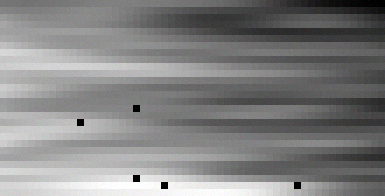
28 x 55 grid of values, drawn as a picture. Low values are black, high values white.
Ninth with the lowest average: top right. Grain: streaks across. Slope: up to the bottom left. Lone odd cells: 5, each lower than its neighbours. Average level on the scale: 50%. Histogram: bell-shaped. Calmest part: top left. Mirror symmetry: none.
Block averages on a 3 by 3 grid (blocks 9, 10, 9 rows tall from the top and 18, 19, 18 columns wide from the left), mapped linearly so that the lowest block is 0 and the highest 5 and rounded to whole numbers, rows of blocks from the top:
3 1 0 | 4 2 1 | 5 4 2
